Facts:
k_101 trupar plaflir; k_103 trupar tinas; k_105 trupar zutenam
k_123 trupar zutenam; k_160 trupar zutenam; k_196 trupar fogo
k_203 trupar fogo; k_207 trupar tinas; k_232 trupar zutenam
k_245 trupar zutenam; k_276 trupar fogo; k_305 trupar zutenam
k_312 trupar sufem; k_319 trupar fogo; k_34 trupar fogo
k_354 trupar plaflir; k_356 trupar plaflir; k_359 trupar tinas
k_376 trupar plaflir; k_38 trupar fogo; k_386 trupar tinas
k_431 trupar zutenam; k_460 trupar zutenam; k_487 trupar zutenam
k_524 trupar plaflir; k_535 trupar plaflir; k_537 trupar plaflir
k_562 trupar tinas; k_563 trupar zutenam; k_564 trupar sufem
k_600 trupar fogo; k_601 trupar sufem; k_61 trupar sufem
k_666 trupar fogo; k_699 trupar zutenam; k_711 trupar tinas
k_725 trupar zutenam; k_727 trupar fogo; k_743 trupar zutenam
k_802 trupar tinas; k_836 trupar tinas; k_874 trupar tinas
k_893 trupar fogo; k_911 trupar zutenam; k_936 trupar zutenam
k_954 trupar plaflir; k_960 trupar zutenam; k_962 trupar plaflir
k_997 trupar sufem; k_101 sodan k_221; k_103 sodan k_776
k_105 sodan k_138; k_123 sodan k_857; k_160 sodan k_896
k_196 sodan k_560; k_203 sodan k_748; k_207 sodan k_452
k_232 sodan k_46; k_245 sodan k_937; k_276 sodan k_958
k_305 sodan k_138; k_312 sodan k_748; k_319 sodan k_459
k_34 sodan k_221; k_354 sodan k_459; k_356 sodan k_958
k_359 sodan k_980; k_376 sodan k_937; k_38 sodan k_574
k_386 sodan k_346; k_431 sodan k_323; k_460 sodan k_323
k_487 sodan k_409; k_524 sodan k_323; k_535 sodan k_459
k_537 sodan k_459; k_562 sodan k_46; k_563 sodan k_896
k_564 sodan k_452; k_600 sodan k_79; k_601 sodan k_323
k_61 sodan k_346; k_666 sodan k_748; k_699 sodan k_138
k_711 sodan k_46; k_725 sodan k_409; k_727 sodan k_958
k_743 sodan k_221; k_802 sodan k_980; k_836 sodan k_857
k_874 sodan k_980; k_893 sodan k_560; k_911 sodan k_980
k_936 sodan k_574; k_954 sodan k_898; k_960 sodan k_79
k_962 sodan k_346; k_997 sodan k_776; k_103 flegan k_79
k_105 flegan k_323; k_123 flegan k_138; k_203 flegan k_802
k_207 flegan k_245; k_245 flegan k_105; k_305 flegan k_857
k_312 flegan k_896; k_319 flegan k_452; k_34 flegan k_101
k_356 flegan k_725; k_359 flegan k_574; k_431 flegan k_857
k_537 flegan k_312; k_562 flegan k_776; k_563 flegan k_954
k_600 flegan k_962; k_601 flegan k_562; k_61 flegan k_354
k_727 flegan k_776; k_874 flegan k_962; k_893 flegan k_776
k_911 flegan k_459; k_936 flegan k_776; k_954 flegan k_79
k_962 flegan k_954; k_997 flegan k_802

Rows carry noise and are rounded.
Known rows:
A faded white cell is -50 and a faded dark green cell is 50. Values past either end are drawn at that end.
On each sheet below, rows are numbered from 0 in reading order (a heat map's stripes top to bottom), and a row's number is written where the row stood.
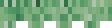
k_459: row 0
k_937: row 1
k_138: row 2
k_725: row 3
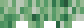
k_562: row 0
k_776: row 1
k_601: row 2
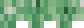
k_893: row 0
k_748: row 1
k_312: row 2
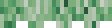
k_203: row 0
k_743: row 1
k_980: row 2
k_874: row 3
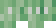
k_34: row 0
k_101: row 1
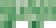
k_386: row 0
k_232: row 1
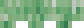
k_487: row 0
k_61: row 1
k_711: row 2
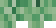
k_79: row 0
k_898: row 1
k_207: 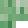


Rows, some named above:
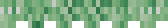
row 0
k_101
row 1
k_666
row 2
k_79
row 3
k_79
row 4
k_376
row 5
k_356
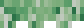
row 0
k_354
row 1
k_105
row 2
k_911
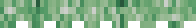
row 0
k_893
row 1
k_748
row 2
k_727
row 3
k_34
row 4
k_524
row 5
k_564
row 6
k_563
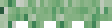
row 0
k_359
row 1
k_699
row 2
k_305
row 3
k_836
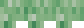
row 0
k_725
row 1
k_123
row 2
k_245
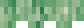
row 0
k_376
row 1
k_954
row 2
k_276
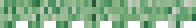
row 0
k_962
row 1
k_460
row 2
k_103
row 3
k_323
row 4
k_207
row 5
k_232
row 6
k_802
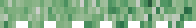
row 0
k_105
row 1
k_34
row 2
k_997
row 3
k_936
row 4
k_203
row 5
k_431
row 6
k_319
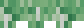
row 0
k_537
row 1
k_600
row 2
k_535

